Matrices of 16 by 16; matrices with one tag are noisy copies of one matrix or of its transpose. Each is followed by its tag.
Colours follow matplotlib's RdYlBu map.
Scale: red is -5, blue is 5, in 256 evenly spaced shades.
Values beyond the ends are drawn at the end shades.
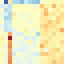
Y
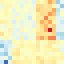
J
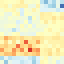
J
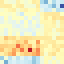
J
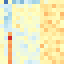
Y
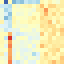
Y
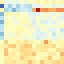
Y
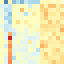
Y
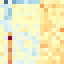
Y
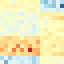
J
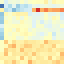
Y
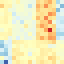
J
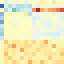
Y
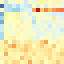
Y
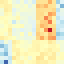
J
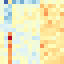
Y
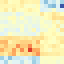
J
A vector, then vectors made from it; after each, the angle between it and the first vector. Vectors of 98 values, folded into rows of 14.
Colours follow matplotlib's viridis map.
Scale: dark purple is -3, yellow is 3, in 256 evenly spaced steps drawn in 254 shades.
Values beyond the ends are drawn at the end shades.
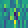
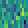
partly opposed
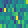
partly opposed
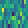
orthogonal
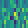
nearly opposite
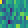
orthogonal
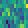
orthogonal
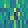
nearly parallel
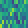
partly aligned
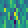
nearly opposite
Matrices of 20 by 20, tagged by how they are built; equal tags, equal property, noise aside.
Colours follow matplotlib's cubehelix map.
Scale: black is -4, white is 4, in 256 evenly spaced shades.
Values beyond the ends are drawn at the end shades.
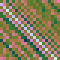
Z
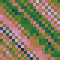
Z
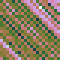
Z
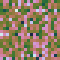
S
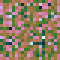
S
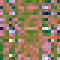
S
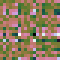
S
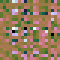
S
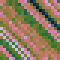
Z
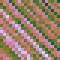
Z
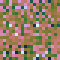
S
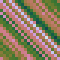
Z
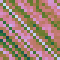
Z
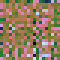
S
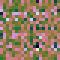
S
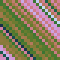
Z
